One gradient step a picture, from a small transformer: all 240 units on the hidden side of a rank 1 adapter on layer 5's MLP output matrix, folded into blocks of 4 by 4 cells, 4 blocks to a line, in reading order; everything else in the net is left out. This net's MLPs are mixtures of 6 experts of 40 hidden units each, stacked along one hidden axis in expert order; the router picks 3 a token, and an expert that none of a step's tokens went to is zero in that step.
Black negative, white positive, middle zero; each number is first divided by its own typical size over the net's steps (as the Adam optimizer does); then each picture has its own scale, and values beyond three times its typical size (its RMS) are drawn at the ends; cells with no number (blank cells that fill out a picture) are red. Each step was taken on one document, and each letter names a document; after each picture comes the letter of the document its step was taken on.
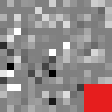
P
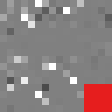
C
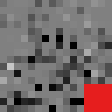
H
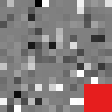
H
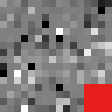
H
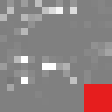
C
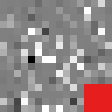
H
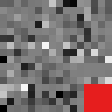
P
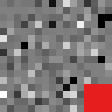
P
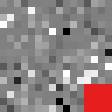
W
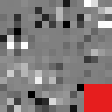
P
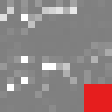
C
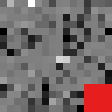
P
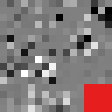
P
